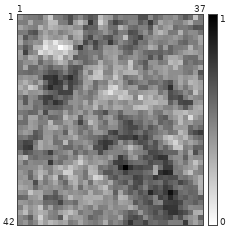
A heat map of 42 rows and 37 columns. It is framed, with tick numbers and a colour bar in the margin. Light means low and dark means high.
The halves do not mirror each other. No row or column stands out. The bottom right is the ninth with the highest average. The field is mottled with small blotches. Overall the values sit about 50% of the way up the scale.
